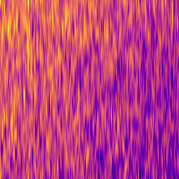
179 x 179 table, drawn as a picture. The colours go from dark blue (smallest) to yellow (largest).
The bottom right is the ninth with the lowest average. The field climbs toward the top left. The values follow a bell shape. Neither half mirrors the other. Streaks run downward. The top left is the ninth with the highest average.
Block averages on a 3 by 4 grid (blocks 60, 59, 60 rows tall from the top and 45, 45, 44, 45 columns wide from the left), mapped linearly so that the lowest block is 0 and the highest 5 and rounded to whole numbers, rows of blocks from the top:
5 4 3 2 | 4 3 2 1 | 3 2 1 0
